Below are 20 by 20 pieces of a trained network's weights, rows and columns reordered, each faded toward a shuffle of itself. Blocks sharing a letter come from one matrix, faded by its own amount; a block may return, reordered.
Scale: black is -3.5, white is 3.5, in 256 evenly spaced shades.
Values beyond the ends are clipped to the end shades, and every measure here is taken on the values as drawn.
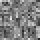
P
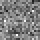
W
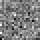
W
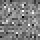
W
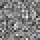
P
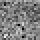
W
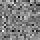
P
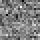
W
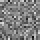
P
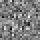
P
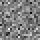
P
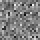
P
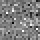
W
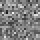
P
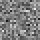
P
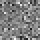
P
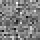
W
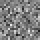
P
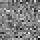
P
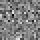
P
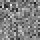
P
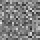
P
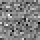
W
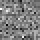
W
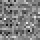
W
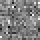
W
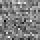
W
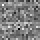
W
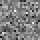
W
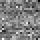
W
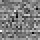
W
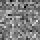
W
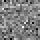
W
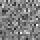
P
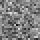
P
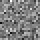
P
